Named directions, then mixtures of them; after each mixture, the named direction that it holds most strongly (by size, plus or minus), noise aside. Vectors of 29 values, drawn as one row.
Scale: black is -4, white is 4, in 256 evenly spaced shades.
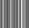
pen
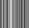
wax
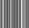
pen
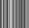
wax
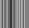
wax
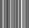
pen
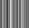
pen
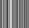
wax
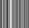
wax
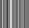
wax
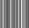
pen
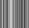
wax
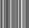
pen
